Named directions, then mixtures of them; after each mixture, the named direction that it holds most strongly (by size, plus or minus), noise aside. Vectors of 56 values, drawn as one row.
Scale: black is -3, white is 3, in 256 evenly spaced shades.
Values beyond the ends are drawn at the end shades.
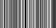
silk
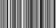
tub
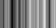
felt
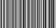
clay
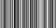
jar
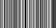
silk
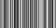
jar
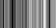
felt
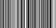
silk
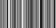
tub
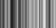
felt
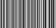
clay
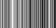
felt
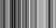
felt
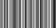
silk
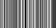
silk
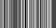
silk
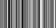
tub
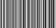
clay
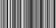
tub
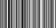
tub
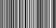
silk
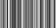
tub
